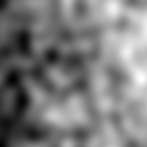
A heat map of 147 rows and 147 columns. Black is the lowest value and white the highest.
Grain: smooth. Stripes: none. Odd rows or columns: none. Slope: up to the right.
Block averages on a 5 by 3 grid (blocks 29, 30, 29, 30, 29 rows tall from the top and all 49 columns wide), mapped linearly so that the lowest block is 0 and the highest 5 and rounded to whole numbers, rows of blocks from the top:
2 3 5 | 0 2 5 | 0 2 4 | 1 3 4 | 0 3 4
